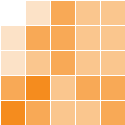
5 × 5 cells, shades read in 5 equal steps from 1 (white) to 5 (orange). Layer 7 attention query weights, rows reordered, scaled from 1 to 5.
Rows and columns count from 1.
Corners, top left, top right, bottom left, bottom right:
1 3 5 4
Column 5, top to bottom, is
3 3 3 4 4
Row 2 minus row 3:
0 1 0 0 0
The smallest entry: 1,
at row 1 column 1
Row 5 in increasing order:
3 3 4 4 5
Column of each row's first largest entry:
3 2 3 2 1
